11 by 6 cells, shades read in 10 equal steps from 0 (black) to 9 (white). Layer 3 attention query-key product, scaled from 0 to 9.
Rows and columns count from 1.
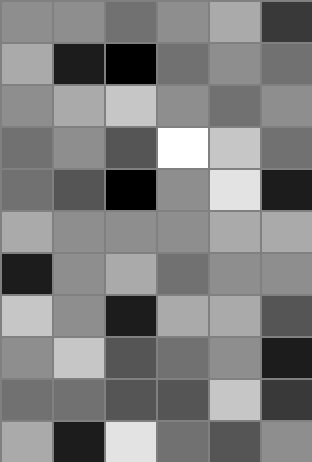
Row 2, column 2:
1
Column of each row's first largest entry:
5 1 3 4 5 1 3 1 2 5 3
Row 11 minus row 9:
1 -6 5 0 -2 4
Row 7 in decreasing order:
6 5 5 5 4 1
